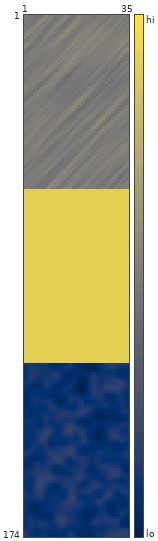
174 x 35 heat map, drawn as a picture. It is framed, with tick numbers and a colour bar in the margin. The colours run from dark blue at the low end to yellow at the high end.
The table splits into 3 rows of 1 panel. Panel 1,1: middling, slanting up to the right, faint in contrast. Panel 2,1: very high, flat. Panel 3,1: very low, blotchy, faint in contrast.
